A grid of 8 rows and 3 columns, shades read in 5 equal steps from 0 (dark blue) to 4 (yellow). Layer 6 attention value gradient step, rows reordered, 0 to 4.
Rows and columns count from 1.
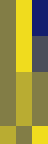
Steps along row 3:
up down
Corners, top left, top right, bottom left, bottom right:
2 0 3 4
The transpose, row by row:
2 2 2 2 2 2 2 3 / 4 4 4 4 3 3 3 2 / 0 0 1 1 2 2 2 4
